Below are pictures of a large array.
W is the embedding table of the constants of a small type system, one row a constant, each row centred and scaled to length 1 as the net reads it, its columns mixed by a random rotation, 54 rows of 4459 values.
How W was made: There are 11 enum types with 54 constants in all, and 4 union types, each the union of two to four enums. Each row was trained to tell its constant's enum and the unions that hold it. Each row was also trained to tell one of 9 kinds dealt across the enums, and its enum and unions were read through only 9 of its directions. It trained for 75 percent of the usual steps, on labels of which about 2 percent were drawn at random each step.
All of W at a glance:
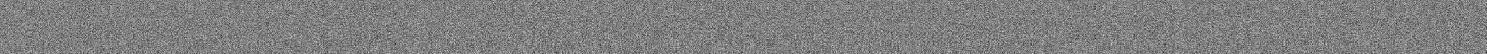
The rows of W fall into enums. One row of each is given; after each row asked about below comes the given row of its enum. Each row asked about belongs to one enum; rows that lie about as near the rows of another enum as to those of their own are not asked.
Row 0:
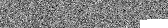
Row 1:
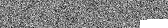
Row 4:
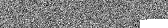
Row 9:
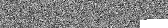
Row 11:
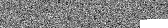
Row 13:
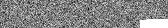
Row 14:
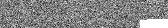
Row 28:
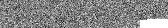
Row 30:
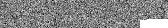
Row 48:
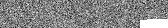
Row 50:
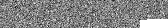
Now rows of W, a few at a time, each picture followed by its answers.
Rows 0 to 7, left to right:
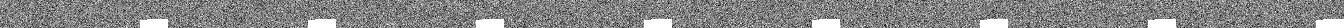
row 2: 13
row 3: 1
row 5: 28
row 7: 50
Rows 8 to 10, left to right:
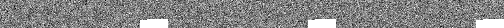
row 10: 14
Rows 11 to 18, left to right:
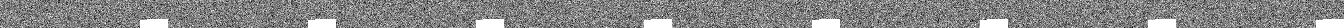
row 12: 30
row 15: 28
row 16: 9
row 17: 4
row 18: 0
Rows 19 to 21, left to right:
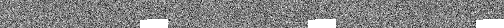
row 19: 48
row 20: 1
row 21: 48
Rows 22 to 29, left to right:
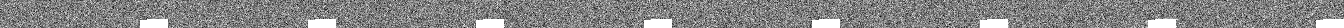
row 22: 50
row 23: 11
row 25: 50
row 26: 9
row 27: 1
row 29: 50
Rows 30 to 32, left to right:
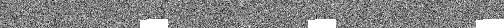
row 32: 1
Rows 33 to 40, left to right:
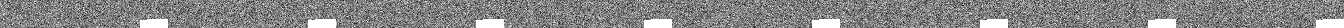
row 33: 11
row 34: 9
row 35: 9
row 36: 28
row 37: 11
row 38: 9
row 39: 30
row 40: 14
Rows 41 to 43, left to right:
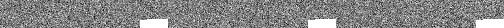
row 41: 11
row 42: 11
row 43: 14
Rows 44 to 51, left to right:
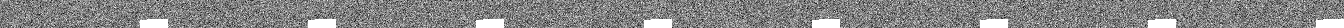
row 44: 13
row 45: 14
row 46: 50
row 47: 14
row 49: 13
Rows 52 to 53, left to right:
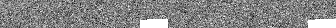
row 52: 1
